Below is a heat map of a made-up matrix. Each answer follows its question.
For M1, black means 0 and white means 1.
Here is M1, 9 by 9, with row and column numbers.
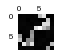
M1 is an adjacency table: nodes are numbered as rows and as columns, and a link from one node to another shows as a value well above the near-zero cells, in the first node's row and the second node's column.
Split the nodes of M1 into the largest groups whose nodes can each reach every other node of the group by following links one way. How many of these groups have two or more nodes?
1
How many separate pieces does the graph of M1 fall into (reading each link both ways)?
1
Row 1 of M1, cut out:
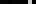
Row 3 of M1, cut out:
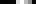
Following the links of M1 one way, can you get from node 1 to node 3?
yes
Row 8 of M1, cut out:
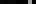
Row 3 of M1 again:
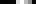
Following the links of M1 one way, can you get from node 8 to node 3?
yes
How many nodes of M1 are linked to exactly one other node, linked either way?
3
